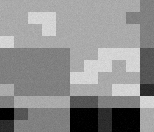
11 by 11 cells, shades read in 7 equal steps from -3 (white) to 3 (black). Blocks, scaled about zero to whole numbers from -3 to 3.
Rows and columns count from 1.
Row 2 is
-1 -1 -2 -2 -1 -1 -1 -1 -1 0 0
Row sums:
-10 -11 -11 -11 -7 -7 -6 -6 -4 17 15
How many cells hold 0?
35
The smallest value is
-2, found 15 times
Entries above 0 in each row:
0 0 0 0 1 1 1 1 2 7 6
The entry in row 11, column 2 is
0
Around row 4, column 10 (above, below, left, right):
-1 -2 -1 0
